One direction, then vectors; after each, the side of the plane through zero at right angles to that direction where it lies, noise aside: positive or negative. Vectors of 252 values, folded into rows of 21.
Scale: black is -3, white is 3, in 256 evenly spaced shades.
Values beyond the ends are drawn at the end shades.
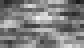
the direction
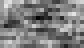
negative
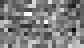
positive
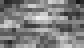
positive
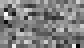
negative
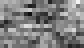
negative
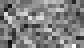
positive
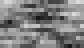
negative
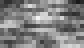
positive
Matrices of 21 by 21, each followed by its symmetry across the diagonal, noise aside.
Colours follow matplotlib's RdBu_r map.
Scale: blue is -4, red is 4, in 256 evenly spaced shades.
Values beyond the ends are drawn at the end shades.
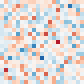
antisymmetric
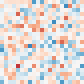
neither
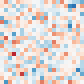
neither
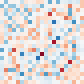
symmetric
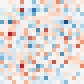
antisymmetric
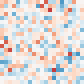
symmetric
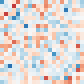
symmetric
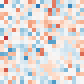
antisymmetric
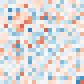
symmetric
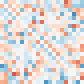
antisymmetric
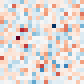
neither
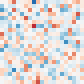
neither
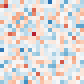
symmetric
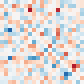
antisymmetric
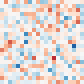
neither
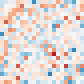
symmetric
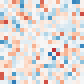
antisymmetric
